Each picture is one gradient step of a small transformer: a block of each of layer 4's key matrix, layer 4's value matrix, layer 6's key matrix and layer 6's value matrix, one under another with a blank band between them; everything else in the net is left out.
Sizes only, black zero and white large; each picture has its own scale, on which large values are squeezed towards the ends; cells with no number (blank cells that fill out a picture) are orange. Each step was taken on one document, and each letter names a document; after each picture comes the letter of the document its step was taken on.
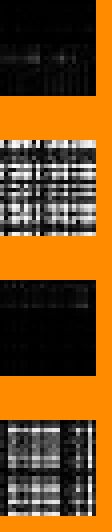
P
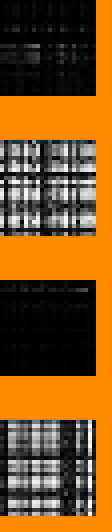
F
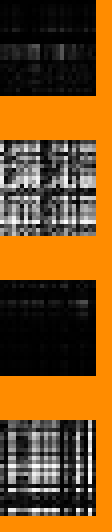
F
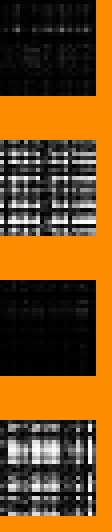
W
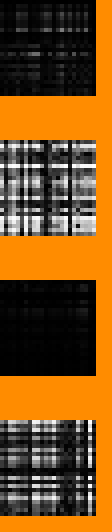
W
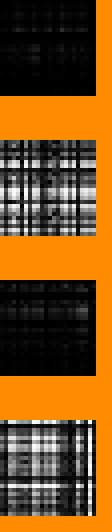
W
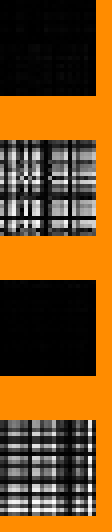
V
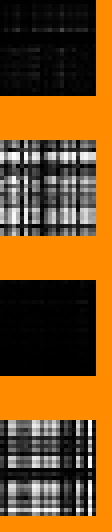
F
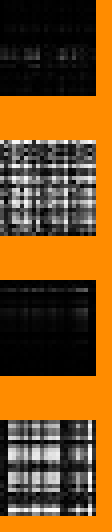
P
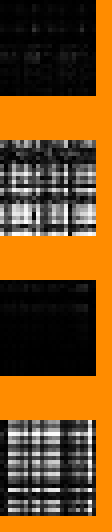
P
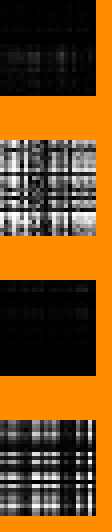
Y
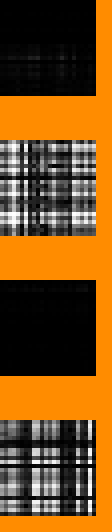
Y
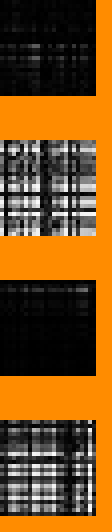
V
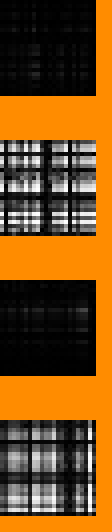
V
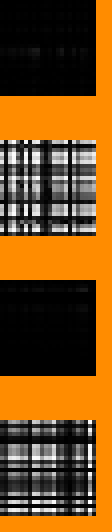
V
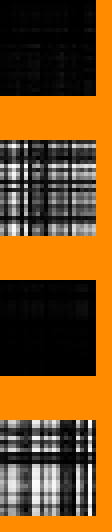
Y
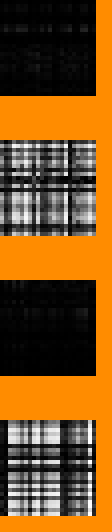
P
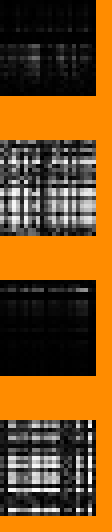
F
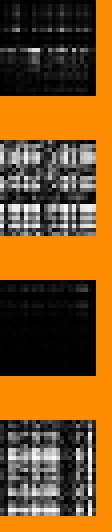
F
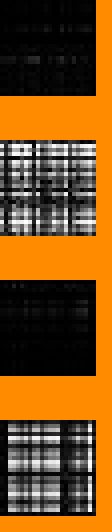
P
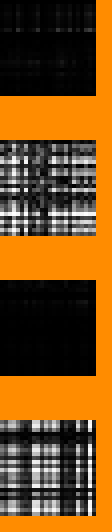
Y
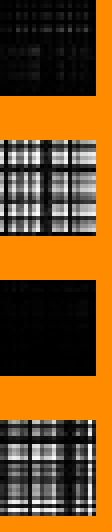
V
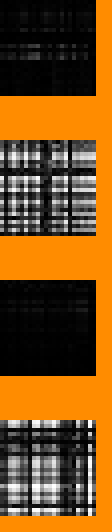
W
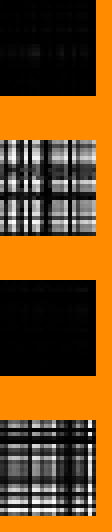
V
